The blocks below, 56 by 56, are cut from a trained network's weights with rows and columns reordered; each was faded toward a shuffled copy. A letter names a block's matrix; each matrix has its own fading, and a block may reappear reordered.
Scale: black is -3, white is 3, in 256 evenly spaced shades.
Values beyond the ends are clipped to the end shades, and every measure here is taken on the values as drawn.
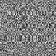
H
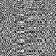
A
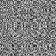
H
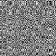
H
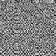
H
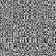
A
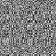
A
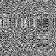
A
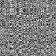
H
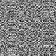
H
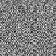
H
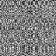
A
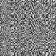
A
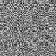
H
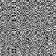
A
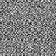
H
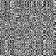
A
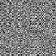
A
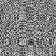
H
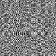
A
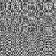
A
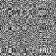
H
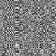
A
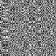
A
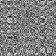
H
